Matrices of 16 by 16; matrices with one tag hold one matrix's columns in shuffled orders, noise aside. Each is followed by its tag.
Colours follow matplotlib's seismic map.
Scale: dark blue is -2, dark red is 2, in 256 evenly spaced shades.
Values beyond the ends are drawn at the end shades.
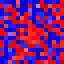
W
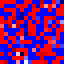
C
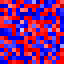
C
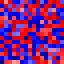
C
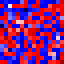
W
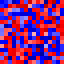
C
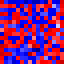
W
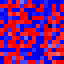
W
